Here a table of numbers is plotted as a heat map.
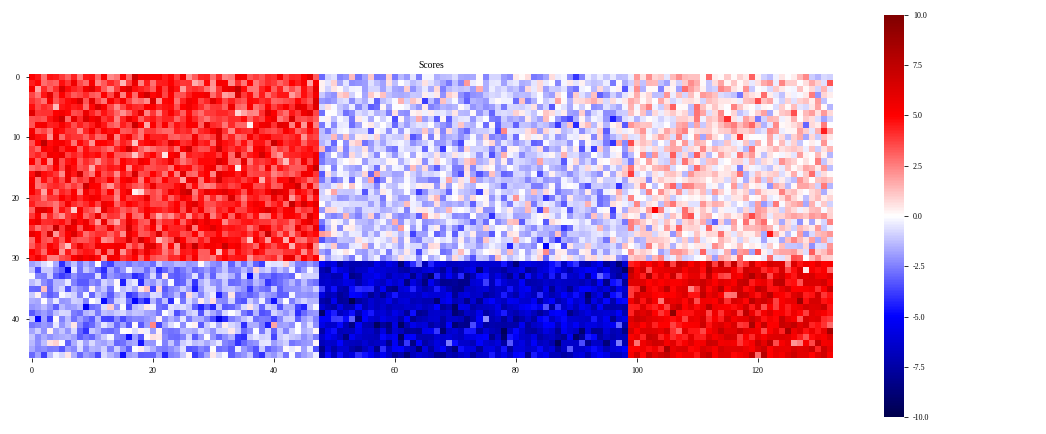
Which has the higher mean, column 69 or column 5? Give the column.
5
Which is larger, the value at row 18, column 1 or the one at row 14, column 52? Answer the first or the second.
the first
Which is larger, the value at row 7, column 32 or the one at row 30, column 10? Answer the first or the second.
the second
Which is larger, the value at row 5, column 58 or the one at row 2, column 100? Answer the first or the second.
the second
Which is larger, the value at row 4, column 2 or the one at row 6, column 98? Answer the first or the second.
the first
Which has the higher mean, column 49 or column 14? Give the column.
14
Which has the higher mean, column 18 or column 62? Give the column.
18
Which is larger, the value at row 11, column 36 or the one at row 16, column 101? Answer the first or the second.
the first
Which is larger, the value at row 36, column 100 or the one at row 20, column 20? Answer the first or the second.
the first
